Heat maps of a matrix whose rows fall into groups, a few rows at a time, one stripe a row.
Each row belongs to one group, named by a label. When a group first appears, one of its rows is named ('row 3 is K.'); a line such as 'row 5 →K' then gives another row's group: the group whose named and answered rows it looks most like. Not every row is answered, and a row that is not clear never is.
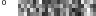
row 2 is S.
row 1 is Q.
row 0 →S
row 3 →S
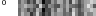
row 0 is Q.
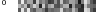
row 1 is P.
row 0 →Q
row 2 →Q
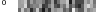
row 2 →Q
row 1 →S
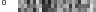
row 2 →Q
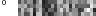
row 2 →Q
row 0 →Q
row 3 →Q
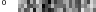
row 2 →Q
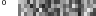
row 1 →Q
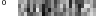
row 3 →S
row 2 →Q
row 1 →Q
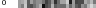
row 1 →S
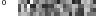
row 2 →Q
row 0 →S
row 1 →Q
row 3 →P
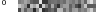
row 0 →S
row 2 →Q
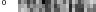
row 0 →Q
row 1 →P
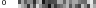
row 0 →Q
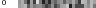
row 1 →P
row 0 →Q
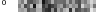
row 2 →P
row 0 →S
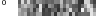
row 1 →S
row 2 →S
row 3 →P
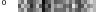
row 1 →Q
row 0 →S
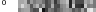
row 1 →P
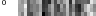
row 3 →S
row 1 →S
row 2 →S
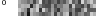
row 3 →P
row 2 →P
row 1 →P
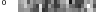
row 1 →S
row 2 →S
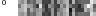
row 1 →S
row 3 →P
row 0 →P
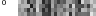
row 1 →P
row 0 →S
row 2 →Q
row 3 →P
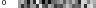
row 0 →Q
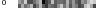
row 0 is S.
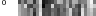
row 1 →S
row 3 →S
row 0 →Q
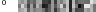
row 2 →P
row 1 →Q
